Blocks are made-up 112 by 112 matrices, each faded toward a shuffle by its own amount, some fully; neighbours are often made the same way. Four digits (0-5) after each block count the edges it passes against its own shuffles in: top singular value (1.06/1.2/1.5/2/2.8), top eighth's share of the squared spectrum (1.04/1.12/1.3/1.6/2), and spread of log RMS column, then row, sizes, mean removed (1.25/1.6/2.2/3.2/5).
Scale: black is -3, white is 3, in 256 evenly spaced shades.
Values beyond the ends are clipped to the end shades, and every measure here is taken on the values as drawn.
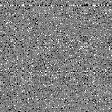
4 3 1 2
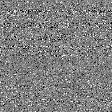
1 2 0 3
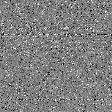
2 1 0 2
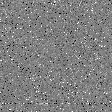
2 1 0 0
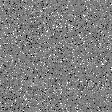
3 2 0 0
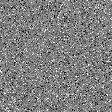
3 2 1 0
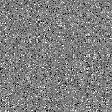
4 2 1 1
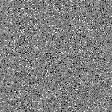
3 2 1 1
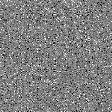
4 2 1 1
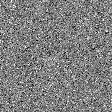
0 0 0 0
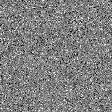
3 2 0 1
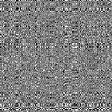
5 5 3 4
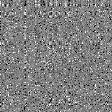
4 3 2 2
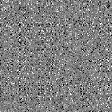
4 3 2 2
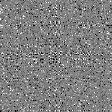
4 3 2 3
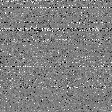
2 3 0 3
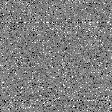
3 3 0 2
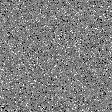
1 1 0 0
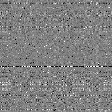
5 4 1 3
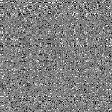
4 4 2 3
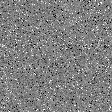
1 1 0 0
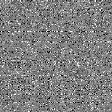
4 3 1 3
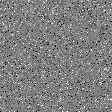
1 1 0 0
